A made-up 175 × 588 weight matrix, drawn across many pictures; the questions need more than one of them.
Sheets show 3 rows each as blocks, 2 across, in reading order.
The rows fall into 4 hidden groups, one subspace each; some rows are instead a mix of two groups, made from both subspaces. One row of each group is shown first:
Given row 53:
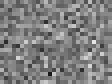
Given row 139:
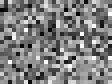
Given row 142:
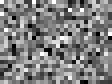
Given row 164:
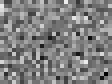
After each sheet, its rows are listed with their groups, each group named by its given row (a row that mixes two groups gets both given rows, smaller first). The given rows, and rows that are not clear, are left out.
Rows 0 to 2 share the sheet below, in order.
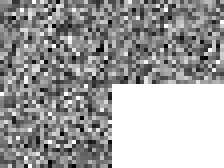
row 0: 142
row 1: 142
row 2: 139
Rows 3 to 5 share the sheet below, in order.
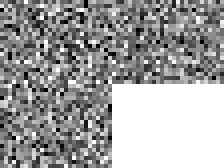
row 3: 139
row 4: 142 and 164
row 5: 142 and 164
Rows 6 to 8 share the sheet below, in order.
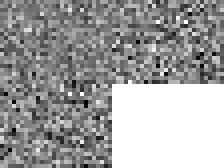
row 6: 164
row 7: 53
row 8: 142 and 164
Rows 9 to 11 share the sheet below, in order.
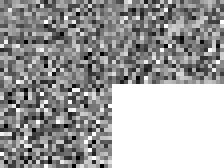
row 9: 53
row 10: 142
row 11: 53
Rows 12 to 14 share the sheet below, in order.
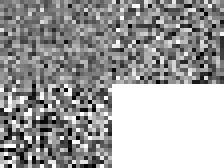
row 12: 53
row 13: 53 and 142
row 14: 142 and 164
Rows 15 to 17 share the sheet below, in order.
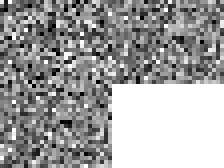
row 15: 139
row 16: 142
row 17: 142
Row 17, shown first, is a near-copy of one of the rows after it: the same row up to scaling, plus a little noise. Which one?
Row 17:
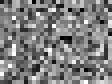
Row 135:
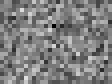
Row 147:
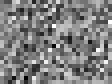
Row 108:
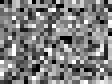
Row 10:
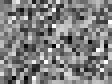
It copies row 108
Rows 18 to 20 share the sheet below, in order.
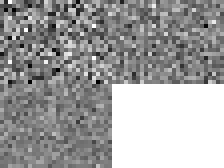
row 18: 139
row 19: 139 and 164
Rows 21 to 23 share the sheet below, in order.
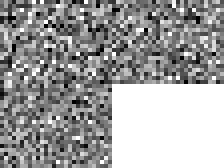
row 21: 142
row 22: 164
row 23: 164
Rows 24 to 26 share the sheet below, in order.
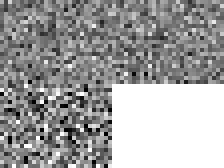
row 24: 139
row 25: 164
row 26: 139
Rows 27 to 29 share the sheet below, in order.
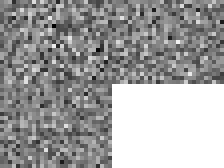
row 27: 142
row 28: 53
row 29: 53
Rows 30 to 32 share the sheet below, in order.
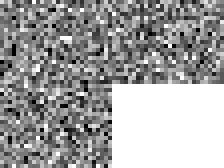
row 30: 142
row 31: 142
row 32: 139
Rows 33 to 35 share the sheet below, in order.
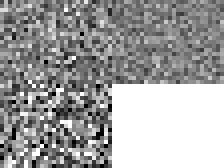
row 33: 139
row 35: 142
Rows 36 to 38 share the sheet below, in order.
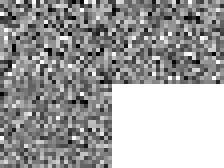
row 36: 142
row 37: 164
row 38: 139 and 164
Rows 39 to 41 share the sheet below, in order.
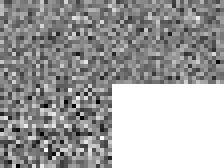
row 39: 164
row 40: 164
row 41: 53
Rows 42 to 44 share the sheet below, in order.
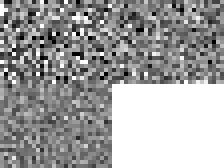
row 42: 164
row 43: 164
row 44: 164
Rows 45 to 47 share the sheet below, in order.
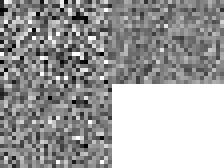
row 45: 164
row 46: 142
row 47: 164
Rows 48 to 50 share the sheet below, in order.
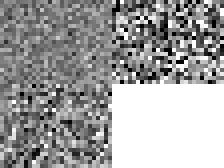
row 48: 53
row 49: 139
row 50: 142
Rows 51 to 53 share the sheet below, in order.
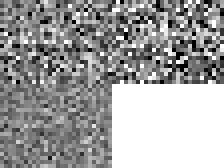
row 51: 53
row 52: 139
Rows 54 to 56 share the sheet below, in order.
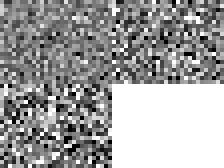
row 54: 164
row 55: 164
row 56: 139
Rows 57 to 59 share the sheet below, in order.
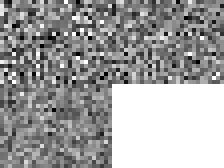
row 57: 164
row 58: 164
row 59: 142
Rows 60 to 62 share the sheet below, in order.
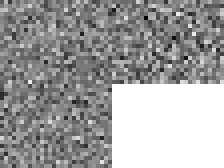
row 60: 139
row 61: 139 and 142
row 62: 164
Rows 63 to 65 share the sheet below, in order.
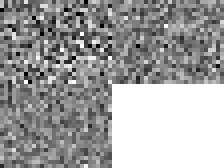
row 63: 139
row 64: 142
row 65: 142
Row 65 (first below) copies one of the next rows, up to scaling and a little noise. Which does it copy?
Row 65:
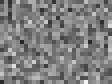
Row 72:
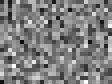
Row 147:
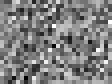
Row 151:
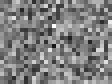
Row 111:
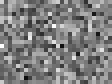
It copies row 72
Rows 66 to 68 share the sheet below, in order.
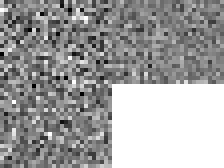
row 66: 164
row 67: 164
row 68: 142
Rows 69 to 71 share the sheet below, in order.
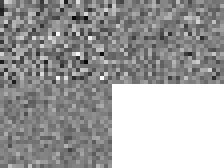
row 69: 164
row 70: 164
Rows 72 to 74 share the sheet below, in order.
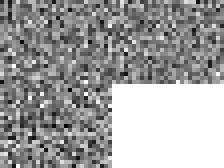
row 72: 142
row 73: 142 and 164
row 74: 53
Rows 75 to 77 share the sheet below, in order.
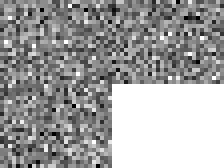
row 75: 53
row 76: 164
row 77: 53 and 139
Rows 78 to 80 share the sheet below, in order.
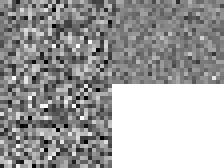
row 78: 142
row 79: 164
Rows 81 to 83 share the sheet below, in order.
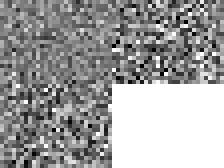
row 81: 164
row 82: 53
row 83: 142
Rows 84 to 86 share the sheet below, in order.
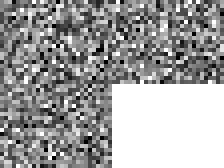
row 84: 142
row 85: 139
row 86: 53
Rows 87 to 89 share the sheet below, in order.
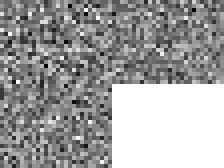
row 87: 53
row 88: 139 and 142
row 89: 164
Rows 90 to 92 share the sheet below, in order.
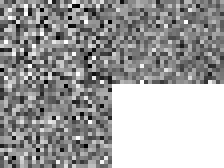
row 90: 53
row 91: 53 and 139
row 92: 164
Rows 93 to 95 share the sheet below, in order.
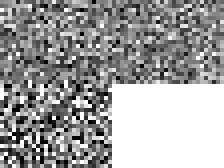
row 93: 139 and 142
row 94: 53
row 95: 164
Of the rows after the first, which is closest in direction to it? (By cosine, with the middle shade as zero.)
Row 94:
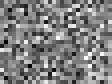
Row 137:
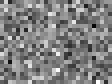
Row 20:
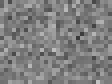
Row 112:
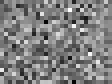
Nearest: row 112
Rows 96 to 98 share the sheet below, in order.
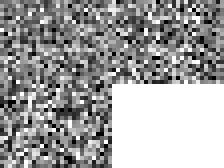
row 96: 53
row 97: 53 and 164
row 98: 142
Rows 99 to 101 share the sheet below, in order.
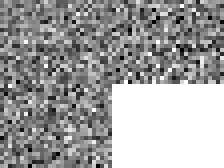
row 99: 53
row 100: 53 and 139
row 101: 139
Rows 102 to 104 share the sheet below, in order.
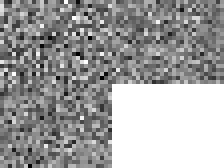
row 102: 164
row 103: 53 and 164
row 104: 139
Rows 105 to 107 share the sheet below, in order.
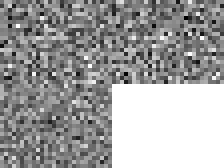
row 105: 53 and 164
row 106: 164
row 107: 164
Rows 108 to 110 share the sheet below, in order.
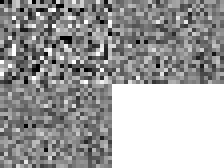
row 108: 142
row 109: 53
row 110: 53
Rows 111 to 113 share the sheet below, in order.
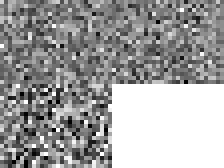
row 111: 142
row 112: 53 and 164
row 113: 142
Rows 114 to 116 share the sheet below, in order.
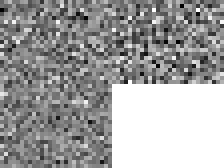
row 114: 139 and 164
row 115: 53
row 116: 164
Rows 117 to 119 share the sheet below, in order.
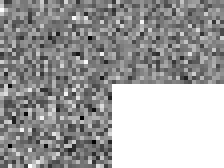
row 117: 164
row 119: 139
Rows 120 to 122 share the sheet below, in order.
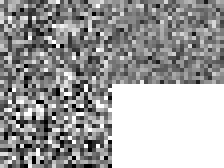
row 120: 142
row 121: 139 and 142
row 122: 139 and 164
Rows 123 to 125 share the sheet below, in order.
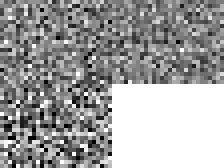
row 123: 53
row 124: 53
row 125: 53
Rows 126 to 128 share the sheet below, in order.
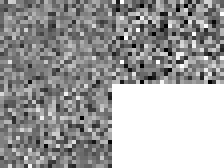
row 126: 139
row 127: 139
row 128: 139
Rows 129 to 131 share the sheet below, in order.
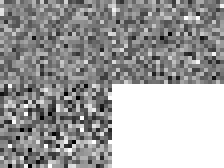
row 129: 142 and 164
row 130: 164
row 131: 139
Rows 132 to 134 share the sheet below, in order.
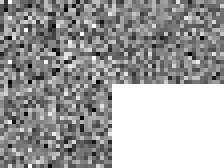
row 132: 139
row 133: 164
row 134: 139
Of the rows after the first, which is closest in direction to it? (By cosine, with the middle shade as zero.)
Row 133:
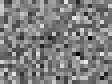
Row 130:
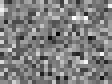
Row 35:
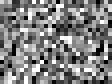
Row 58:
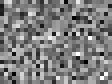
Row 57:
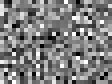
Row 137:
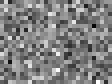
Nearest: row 57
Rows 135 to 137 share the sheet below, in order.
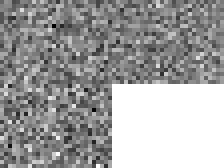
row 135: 142
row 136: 53
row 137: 139
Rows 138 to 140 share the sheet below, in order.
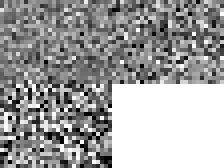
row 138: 139
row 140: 53 and 142
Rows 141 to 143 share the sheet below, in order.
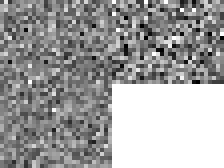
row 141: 139
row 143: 142
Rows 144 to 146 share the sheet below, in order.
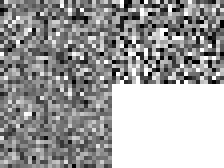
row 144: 164
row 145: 142 and 164
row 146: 164
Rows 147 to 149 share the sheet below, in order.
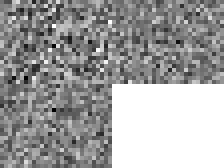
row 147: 142
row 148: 53
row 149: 142
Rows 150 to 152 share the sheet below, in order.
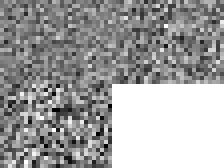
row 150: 53
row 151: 142
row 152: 142
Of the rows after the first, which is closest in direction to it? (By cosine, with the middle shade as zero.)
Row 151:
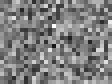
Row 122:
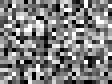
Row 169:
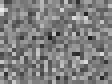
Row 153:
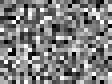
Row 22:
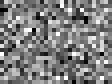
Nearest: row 169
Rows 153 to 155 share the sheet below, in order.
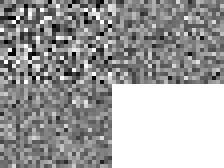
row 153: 53 and 142
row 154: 164
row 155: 53 and 164
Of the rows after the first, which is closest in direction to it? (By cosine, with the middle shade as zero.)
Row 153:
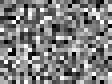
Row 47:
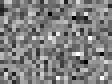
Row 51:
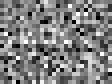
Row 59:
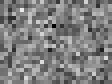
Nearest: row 59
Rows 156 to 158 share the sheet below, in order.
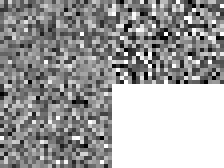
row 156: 139
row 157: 164
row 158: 164
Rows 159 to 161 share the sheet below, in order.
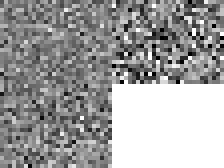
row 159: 53 and 139
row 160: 139 and 164
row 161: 139
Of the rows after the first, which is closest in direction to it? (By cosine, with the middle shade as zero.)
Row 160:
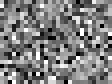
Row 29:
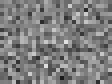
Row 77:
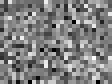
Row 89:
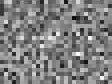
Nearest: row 77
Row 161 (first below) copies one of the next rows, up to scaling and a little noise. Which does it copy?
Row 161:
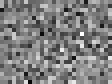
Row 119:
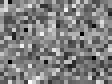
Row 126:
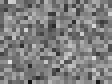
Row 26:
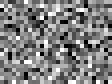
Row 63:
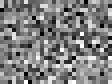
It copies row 63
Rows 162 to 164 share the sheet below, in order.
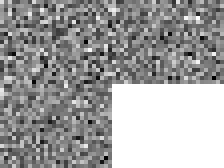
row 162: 53 and 142
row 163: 164
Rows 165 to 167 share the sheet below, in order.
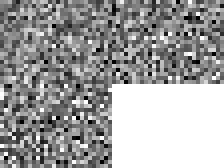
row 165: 142
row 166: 164
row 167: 164
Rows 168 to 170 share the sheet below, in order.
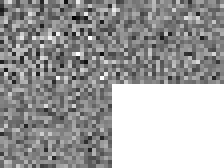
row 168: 164
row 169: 164
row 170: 53
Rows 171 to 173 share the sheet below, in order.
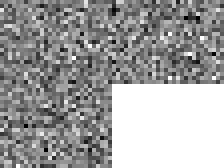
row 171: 139
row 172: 164
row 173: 53
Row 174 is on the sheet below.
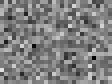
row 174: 53 and 139
